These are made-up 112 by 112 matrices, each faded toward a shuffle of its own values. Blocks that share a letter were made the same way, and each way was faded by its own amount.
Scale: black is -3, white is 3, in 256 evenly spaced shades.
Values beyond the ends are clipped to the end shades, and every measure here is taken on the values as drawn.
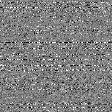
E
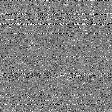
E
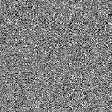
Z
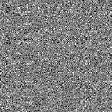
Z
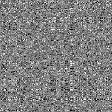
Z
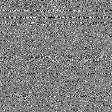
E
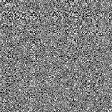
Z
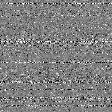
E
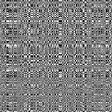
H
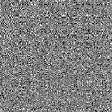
Z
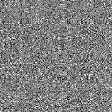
Z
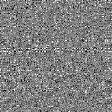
Z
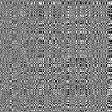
H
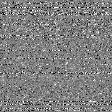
E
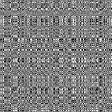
H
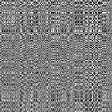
H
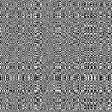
H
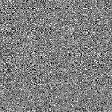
Z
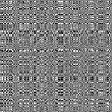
H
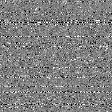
E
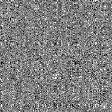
Z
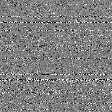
E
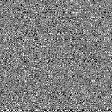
Z
